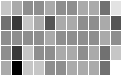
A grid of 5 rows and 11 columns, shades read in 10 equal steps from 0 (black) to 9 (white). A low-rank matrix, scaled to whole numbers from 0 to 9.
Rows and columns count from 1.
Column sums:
27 15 31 28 25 27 28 27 28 24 32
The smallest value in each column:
4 0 5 5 3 5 5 5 5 4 3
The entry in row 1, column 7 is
5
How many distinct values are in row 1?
5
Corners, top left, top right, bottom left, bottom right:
7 8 6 9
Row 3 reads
5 5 5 5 6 5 5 5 5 6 5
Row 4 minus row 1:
-2 -4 2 0 -1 1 1 -1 0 0 -1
